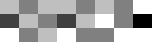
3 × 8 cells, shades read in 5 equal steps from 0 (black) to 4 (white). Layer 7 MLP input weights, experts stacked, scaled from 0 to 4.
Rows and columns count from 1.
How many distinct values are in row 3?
3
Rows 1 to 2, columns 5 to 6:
2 3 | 3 4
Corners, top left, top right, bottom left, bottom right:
3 4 4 4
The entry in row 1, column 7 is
2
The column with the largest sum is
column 6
